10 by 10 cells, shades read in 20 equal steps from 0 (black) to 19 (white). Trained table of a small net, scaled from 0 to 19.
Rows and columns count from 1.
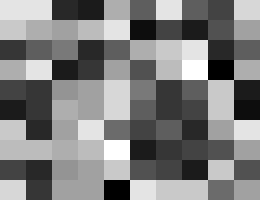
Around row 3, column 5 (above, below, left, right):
17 12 3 13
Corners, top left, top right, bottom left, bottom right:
17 16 16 12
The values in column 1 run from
2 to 17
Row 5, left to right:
5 4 11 12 16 9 4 7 15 2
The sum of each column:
106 86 98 102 123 73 90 82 85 98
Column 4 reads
2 14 3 4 12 12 17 14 12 12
